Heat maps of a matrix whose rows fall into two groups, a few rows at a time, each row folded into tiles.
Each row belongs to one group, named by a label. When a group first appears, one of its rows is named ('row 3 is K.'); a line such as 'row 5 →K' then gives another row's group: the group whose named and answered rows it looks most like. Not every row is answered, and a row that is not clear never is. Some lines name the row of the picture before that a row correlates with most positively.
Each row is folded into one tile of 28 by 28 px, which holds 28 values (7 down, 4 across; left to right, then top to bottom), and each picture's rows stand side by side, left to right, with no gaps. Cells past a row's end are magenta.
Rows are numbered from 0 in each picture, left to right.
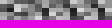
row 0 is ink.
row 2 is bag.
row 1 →bag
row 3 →bag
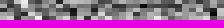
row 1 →bag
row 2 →bag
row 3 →ink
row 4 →ink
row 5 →ink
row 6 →ink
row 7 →bag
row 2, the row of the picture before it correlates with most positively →1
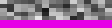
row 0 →ink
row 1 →bag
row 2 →bag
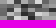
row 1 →ink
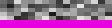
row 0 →bag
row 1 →ink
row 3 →ink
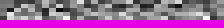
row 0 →ink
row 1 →bag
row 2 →bag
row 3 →ink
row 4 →ink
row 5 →ink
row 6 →ink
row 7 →bag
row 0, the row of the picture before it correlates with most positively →2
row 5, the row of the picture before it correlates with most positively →2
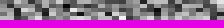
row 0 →bag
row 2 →ink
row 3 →ink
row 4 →bag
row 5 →bag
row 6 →ink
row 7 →bag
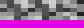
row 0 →bag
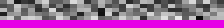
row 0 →ink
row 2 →bag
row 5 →ink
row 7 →ink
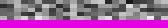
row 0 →ink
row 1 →ink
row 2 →ink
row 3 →ink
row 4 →ink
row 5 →bag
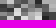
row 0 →ink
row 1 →bag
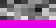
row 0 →ink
